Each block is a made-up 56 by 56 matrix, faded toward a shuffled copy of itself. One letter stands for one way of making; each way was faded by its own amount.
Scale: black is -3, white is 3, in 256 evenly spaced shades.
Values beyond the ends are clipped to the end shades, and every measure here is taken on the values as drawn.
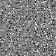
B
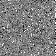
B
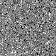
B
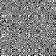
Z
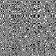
Z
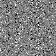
B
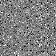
B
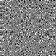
Z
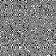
Z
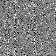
B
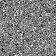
B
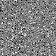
B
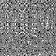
Z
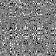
Z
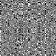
Z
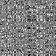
Z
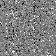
B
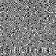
Z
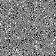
B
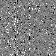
B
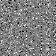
B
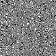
B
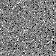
B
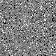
B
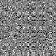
Z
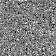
B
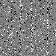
B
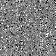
B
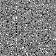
B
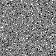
B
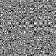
Z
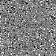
B
